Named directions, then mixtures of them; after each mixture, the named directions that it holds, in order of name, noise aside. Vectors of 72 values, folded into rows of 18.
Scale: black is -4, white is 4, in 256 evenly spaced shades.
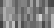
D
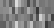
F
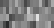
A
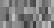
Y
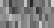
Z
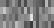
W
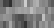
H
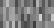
D, Y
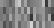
D, F, W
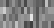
W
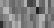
D, F, Z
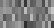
W, Y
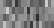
A, W, Z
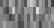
F, Z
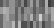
D, W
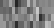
F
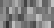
A, Y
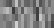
F, W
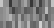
Z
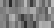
H, Y, Z
